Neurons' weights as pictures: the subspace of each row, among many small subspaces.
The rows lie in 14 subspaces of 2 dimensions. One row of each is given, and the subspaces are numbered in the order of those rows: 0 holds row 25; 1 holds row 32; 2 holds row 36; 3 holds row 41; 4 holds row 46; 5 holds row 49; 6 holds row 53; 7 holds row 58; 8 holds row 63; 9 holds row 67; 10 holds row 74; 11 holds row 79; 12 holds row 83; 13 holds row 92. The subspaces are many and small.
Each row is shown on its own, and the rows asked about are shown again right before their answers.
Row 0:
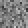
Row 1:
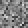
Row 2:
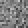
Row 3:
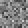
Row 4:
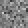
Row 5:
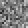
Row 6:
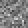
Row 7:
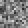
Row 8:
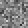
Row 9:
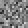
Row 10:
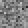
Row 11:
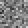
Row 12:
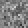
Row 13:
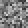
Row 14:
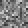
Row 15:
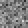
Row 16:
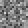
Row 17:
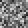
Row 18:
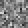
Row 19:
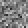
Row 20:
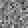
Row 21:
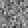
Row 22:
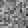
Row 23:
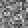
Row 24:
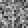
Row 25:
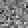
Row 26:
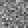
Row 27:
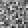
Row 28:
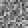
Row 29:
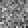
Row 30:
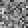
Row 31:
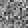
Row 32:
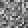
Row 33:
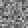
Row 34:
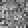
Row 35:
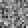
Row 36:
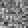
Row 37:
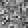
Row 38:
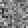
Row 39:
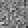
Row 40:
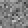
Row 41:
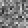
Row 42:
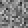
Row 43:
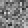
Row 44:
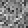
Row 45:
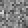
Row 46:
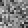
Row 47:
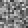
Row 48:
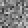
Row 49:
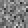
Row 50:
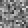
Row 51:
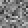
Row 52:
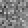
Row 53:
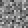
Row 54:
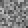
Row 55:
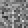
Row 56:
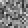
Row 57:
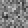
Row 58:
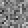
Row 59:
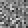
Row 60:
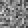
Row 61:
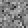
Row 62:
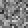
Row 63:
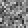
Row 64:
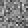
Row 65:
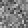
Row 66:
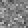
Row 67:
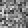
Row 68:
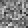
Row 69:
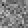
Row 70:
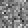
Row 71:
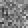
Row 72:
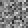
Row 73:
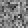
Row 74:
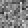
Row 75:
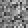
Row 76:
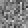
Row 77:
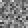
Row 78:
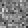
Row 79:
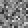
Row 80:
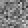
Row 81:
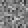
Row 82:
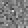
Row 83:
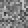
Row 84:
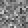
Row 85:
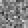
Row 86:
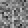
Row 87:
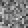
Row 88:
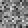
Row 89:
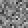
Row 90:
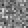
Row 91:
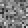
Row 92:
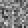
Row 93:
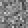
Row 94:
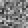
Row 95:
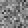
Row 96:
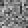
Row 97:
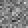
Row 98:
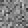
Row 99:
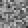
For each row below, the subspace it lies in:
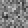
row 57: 12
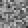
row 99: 4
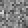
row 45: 9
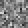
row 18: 7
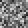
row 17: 6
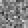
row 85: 9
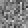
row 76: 10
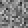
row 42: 1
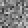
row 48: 3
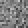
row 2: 1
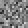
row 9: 11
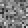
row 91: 2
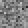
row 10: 9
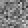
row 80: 10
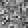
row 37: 7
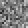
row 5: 7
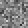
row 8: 1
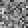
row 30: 8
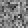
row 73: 12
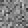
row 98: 3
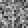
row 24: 13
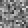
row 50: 4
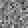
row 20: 6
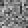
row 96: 3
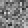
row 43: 10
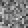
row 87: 8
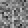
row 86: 13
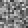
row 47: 4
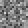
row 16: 9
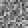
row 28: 3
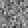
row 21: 5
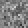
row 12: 12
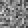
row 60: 1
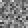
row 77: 6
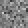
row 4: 5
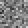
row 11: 1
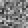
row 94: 10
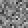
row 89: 11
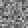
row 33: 6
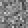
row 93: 6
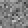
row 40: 11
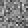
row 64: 3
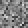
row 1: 1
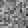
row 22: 10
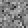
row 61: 12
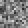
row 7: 4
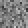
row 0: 5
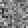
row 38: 2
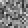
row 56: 12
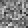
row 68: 12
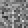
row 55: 13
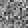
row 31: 8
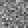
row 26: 0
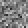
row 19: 3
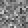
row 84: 7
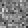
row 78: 2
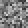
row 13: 6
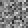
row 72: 6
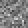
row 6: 8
